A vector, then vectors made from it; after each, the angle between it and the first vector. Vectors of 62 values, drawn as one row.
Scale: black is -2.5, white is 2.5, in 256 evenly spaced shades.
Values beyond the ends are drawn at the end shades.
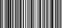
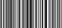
orthogonal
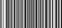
orthogonal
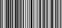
nearly parallel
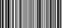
partly aligned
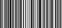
nearly parallel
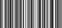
nearly parallel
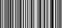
nearly parallel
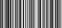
nearly parallel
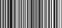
orthogonal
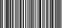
nearly parallel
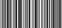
orthogonal
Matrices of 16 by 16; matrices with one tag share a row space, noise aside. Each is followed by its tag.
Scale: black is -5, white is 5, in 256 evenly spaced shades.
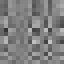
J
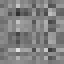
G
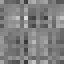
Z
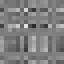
Z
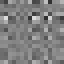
J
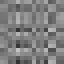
G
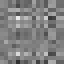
G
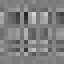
Z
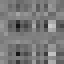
G
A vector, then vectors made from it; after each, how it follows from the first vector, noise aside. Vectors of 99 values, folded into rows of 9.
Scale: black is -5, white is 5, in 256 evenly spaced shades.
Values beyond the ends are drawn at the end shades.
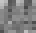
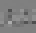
partly zeroed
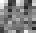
scaled up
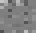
partly zeroed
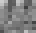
copied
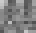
copied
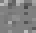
partly zeroed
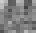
copied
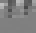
partly zeroed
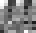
scaled up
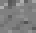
partly zeroed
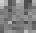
copied
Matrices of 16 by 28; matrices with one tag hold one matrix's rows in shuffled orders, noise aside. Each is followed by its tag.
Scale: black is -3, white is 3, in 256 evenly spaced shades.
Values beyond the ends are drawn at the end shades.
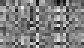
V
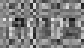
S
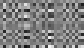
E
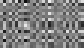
E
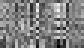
V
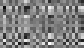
E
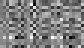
S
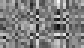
V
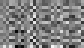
S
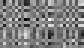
E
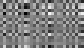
E
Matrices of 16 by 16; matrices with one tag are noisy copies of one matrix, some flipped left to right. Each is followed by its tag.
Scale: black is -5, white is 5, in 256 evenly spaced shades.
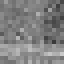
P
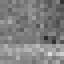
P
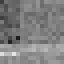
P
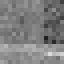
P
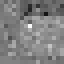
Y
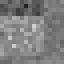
Y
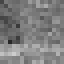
P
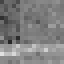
P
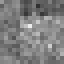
Y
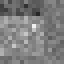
Y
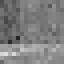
P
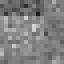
Y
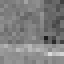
P
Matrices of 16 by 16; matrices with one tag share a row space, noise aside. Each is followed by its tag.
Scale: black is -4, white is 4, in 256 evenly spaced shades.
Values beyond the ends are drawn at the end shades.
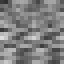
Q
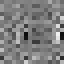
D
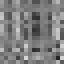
D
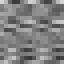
Q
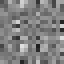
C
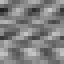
Q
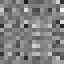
D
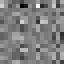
C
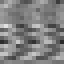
Q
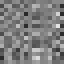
D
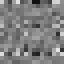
D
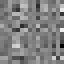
C
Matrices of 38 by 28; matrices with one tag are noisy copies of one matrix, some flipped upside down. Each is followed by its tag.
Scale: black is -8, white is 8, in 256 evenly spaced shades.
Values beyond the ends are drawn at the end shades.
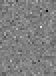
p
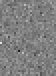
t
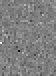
t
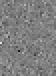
t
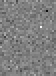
p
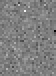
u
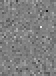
p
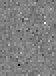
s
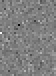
t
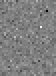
p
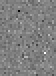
s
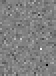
p
